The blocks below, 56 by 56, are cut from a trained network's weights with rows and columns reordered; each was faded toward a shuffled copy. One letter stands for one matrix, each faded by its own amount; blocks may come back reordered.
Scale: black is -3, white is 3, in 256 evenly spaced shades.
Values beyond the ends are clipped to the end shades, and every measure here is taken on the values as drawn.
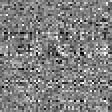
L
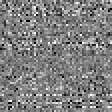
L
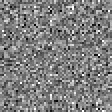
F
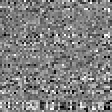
L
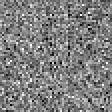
F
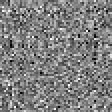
F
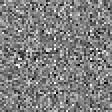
F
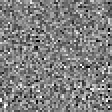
F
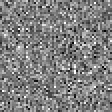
F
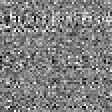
L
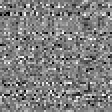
L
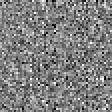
F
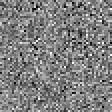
F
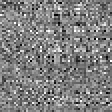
L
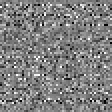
L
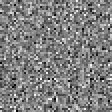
F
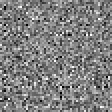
F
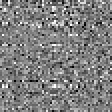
L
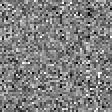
F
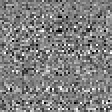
L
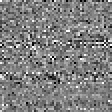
L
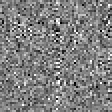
F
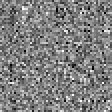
F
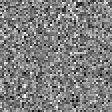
F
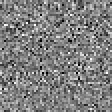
F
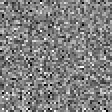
F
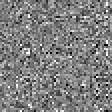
F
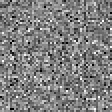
F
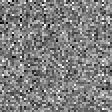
F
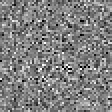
F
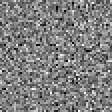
F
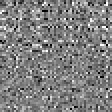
L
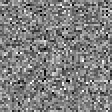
F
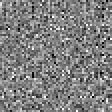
F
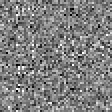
F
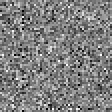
F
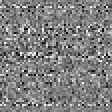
L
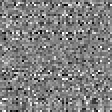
L
